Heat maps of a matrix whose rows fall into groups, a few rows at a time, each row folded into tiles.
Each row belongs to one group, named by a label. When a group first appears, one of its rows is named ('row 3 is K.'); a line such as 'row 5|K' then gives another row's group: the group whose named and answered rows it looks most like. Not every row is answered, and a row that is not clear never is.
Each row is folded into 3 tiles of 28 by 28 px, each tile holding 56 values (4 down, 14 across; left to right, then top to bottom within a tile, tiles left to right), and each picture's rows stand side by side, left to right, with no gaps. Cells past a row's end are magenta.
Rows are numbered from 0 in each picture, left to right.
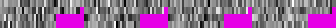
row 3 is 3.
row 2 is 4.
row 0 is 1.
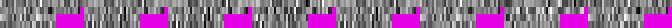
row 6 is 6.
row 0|3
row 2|1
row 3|1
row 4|1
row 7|3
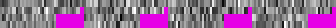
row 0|6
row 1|4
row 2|1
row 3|3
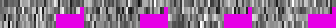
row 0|6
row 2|3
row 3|3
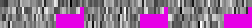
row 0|6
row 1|6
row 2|3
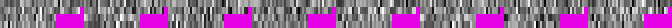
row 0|6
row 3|1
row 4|6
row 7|6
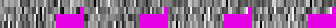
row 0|1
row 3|6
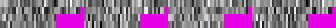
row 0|1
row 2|3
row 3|1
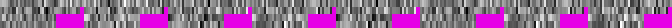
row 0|1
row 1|3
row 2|4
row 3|3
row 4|4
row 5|1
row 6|3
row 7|3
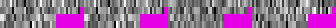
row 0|3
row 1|3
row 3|6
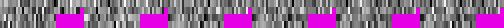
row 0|1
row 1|3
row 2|4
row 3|4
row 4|4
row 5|4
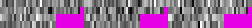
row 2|3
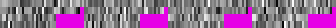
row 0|1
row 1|6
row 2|3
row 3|3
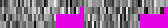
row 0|6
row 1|1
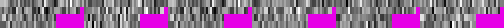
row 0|1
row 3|6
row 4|4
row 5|3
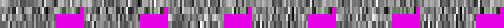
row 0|1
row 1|1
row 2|3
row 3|1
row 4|3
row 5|1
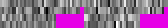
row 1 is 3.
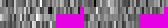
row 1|4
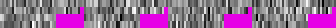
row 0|3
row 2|1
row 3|6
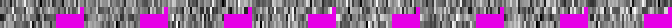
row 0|4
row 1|4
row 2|1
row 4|3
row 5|3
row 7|6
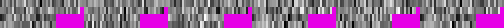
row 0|4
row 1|1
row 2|3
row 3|4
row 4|6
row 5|4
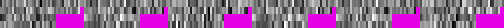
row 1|3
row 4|3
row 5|4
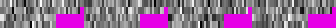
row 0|3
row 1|6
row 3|3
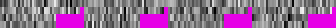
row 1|1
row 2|1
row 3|4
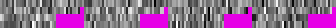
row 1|6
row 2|1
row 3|4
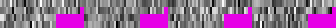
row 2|6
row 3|1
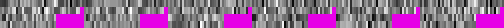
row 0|6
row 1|6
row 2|3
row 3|4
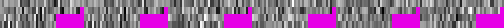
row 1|1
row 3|3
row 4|1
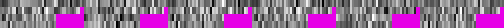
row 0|6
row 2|6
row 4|3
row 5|6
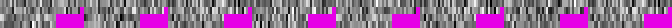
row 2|6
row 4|3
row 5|6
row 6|1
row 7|6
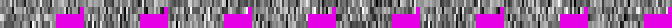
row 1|1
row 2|6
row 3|6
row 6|6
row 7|4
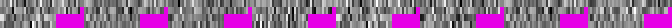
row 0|3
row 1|1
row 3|1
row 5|4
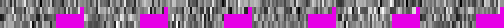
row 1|3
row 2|1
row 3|1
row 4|6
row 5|4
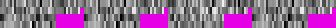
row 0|4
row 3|4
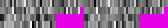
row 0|4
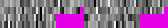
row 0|1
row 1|4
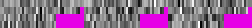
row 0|1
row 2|4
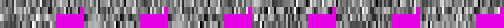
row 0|3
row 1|4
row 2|4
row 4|4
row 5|6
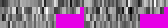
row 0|6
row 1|1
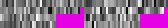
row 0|3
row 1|6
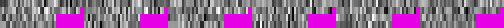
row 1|6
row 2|4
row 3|1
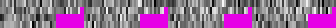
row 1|6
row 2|6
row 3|6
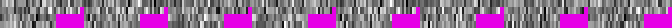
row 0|4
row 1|6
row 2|3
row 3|3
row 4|6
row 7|4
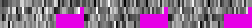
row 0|6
